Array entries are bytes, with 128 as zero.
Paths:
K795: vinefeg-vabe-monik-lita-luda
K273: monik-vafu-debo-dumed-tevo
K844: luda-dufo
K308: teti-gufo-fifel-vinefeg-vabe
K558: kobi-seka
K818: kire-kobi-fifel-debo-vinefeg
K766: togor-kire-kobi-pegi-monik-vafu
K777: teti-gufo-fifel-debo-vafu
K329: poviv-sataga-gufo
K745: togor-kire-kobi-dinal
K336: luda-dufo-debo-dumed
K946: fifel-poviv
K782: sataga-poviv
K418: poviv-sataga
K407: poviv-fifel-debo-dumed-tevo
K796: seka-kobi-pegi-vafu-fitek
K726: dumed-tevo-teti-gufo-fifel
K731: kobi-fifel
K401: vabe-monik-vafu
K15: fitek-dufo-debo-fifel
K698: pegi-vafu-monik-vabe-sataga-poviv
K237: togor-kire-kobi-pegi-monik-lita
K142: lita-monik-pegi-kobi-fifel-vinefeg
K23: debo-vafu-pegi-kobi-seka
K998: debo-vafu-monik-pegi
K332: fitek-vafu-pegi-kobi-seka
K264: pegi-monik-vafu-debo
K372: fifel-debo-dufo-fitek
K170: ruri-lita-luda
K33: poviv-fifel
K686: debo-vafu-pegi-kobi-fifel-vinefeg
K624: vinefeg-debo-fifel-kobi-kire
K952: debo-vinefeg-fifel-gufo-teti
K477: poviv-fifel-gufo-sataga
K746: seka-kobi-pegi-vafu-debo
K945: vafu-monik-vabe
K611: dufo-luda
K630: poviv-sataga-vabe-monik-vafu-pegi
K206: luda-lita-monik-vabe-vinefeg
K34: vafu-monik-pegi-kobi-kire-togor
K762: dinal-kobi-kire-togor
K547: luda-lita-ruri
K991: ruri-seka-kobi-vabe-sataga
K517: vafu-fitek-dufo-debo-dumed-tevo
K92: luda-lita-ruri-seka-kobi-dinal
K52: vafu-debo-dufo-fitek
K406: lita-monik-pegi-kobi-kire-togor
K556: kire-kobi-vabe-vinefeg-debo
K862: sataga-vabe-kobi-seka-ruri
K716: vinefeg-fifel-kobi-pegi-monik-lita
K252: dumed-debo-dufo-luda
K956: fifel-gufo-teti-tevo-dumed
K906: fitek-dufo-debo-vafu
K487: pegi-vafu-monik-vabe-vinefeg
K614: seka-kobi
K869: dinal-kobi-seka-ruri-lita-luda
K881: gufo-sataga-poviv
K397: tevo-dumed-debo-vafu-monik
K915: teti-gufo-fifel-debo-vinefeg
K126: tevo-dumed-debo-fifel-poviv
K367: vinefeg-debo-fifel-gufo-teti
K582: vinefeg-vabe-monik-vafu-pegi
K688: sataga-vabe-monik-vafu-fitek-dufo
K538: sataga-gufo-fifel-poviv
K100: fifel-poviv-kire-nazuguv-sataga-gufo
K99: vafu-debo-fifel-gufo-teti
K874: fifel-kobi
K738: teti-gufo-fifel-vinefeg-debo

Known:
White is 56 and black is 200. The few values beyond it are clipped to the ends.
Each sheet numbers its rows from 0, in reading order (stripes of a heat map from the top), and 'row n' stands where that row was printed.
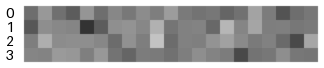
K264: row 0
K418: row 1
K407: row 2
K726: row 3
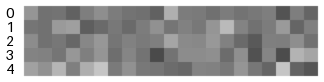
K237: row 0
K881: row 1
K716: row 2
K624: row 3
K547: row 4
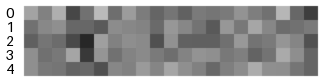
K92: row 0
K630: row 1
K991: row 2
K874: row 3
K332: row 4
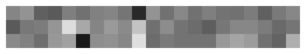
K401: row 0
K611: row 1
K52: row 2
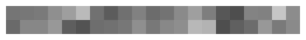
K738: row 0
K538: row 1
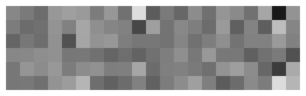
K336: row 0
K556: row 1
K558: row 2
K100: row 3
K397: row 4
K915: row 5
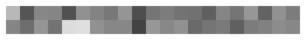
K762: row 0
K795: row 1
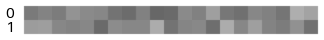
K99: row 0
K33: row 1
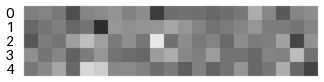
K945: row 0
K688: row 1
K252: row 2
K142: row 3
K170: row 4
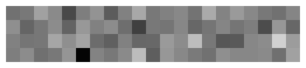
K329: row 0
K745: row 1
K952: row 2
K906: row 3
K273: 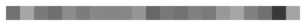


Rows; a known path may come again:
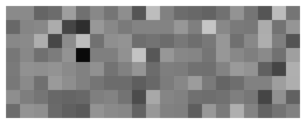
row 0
K487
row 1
K782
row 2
K869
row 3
K906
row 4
K397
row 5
K777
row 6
K766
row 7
K630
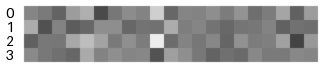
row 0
K372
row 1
K406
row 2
K252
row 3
K582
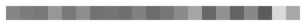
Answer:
K818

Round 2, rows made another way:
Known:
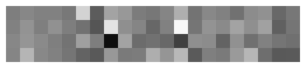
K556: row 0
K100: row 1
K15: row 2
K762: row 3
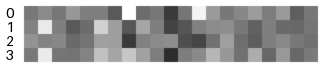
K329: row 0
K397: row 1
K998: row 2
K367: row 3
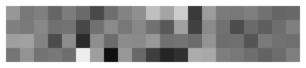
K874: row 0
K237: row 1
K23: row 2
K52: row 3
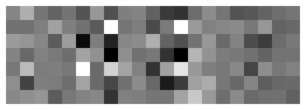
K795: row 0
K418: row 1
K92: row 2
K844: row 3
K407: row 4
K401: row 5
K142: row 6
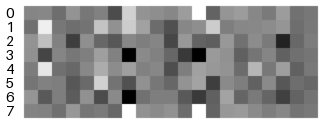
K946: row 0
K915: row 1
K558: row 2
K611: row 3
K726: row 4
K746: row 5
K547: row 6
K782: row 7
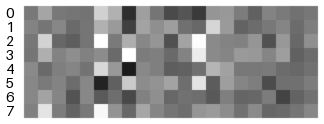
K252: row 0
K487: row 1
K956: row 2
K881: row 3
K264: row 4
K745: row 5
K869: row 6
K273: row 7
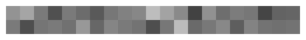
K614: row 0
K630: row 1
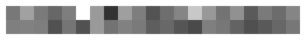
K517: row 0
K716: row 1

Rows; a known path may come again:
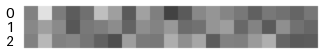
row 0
K397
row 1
K686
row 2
K762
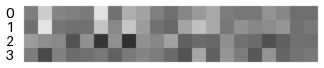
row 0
K818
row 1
K738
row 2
K332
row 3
K766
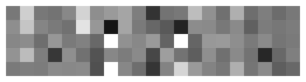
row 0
K99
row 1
K336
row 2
K782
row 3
K558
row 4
K477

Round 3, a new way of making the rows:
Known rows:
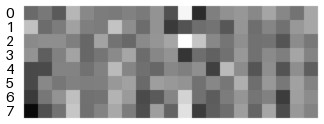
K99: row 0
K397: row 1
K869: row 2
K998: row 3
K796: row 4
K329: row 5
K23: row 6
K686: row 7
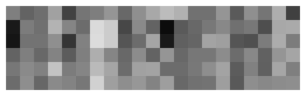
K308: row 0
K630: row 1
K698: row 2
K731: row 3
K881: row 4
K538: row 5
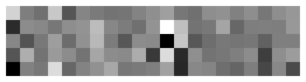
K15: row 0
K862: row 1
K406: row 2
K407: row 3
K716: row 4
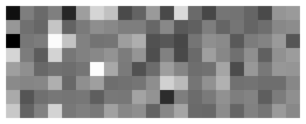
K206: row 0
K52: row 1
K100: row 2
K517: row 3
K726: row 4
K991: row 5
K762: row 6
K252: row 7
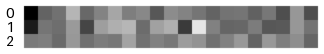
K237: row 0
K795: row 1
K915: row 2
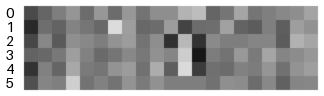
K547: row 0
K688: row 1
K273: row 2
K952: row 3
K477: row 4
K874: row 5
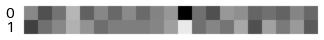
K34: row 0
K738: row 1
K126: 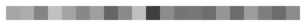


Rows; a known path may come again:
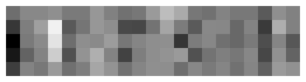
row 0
K558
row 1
K332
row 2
K716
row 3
K142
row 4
K33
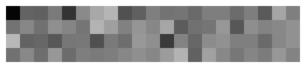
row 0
K487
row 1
K538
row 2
K762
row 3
K614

